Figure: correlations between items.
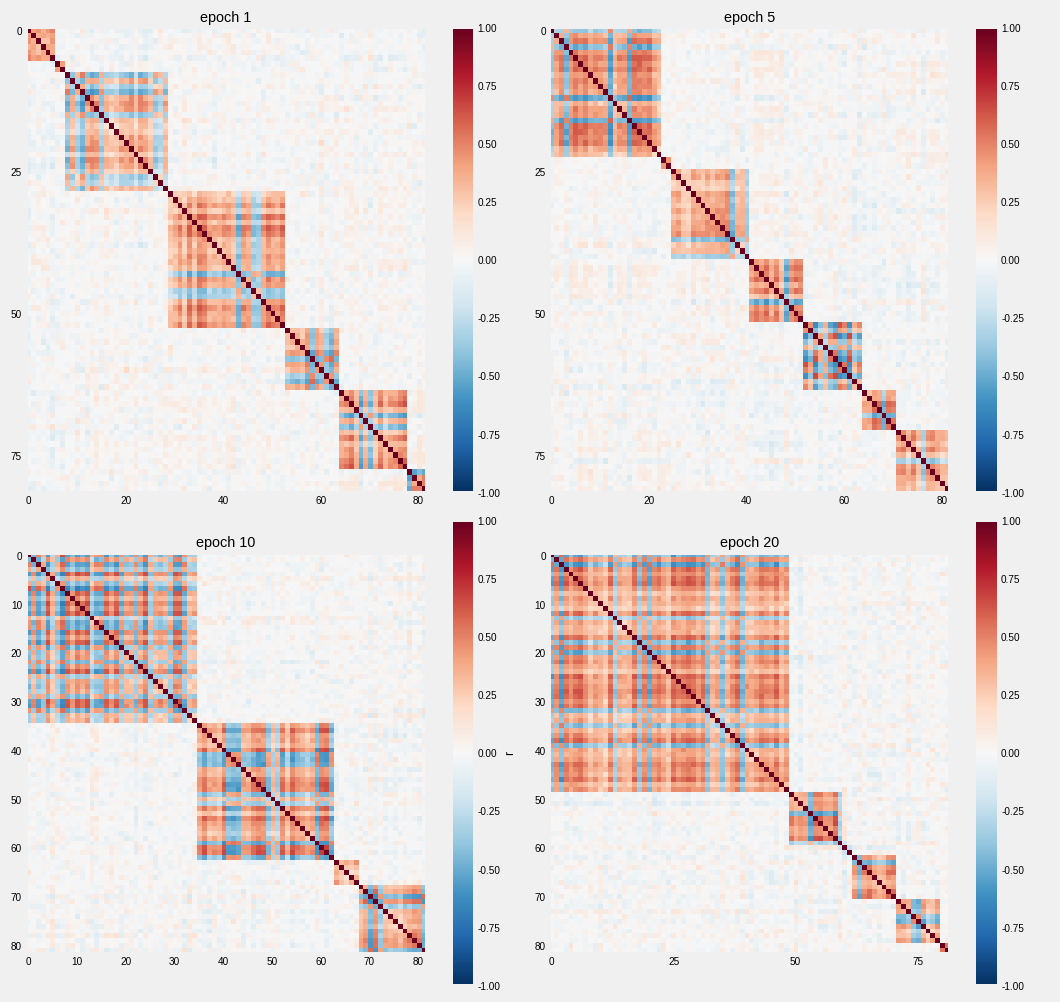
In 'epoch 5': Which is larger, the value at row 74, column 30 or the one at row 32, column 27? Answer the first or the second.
the second
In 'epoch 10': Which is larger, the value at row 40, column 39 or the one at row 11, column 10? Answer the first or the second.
the second
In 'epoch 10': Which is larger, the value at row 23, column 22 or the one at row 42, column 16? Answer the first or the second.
the second
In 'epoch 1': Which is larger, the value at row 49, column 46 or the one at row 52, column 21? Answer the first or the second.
the second
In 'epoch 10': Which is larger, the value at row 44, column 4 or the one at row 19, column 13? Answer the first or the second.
the second
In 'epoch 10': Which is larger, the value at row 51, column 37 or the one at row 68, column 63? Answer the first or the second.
the second
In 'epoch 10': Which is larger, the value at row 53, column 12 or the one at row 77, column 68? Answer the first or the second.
the second
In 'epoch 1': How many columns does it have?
82
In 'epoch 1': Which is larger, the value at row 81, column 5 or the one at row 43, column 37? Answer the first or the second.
the first
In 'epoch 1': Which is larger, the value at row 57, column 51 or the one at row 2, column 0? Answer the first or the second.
the second
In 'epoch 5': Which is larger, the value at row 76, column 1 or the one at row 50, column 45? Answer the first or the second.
the second
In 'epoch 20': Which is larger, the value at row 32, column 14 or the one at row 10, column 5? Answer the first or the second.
the second
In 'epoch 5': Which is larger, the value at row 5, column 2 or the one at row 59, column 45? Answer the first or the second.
the first
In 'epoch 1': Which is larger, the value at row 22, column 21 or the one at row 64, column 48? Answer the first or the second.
the first
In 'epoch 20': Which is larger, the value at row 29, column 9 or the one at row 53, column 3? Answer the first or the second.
the first
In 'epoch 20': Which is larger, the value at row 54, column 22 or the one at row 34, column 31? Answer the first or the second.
the second
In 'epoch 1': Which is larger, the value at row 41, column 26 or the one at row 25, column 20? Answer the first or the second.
the second
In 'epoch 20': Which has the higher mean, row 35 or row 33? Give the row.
33
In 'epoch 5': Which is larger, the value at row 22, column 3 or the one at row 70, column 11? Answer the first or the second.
the second
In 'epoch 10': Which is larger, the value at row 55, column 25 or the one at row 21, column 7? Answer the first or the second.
the first
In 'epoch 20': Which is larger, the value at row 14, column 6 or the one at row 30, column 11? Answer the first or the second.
the first
